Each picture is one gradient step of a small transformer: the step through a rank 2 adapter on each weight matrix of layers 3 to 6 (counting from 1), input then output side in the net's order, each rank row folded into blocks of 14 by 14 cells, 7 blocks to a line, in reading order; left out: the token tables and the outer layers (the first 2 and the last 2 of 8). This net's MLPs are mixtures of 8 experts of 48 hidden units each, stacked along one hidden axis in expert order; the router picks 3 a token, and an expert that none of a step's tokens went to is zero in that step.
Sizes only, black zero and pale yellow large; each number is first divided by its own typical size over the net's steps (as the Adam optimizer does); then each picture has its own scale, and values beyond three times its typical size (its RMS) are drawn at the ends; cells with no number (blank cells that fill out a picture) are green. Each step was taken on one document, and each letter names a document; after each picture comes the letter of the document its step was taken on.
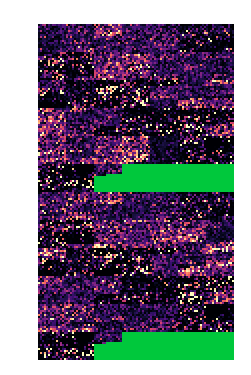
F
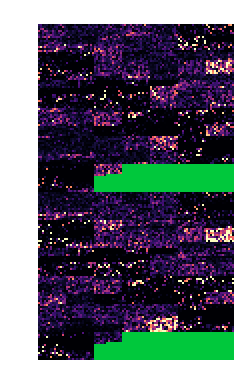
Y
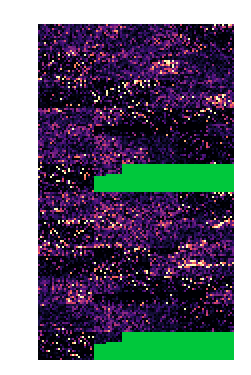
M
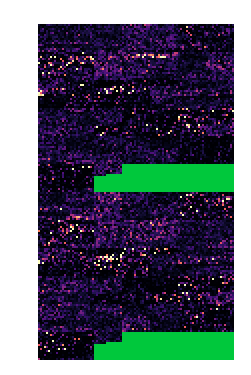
F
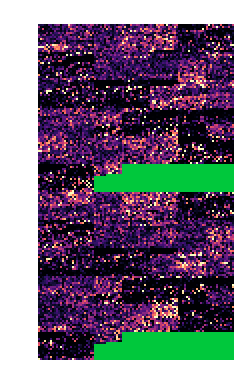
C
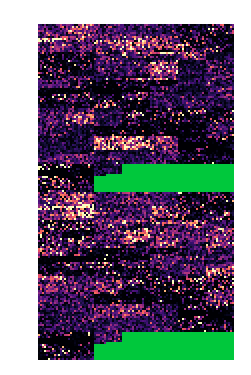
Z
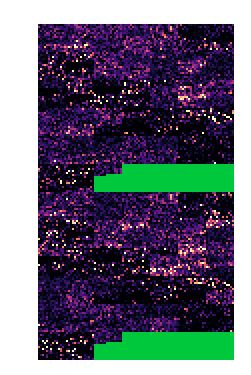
M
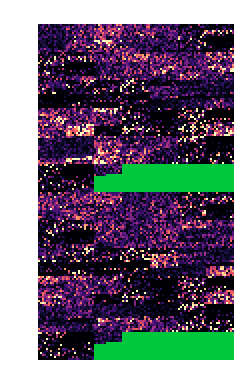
F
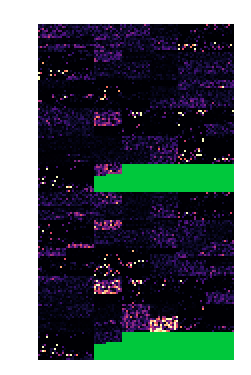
Y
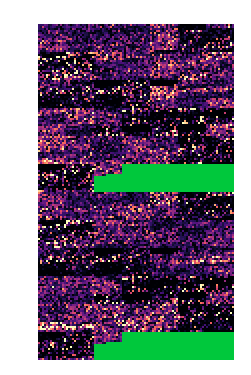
C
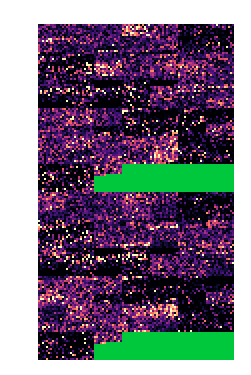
C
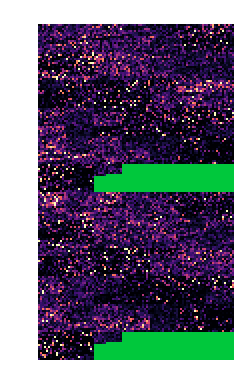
F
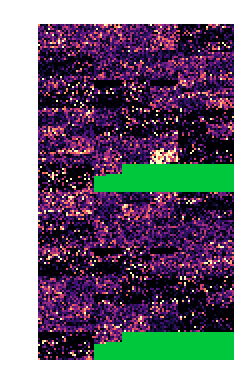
C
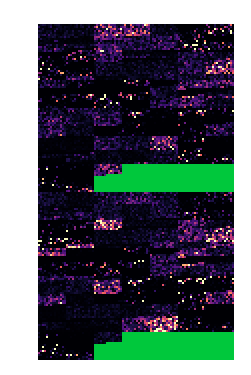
Y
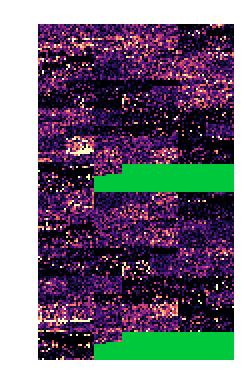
C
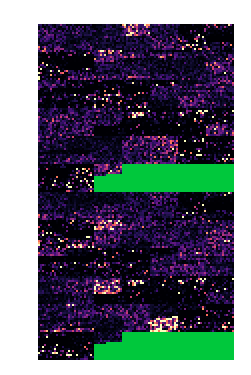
Y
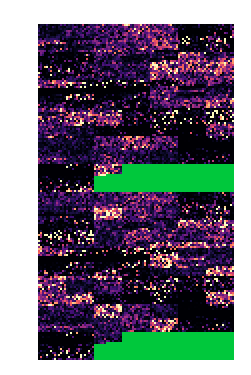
Z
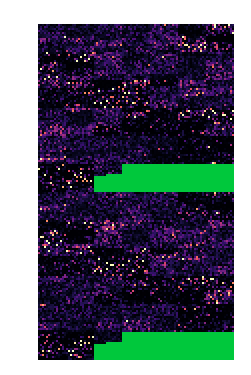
M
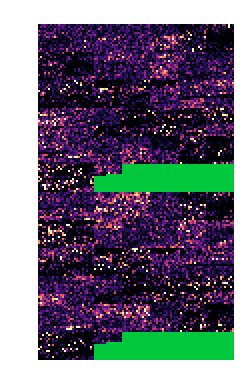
F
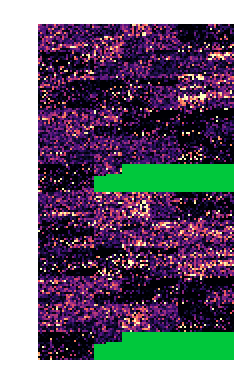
C
